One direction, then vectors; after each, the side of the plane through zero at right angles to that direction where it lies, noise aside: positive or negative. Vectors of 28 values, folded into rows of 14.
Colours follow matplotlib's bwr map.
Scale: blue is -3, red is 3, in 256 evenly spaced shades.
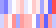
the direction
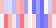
positive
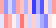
positive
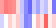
negative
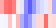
negative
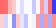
negative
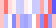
negative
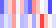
positive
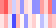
negative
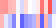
negative
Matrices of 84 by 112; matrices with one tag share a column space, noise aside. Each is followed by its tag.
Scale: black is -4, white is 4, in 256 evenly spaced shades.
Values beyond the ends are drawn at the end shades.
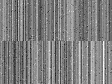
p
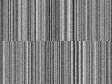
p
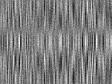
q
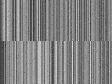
p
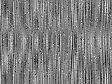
q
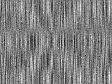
q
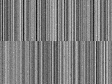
p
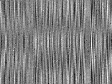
q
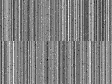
p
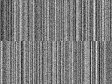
p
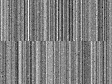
p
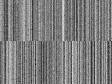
p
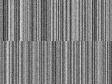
p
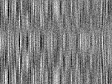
q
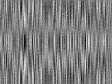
q
